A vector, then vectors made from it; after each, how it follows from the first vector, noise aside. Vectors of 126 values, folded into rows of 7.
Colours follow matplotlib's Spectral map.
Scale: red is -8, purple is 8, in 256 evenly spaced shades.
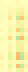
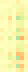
sign-scrambled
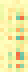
scaled up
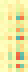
scaled up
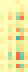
scaled up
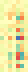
scaled up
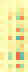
scaled up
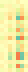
scaled up
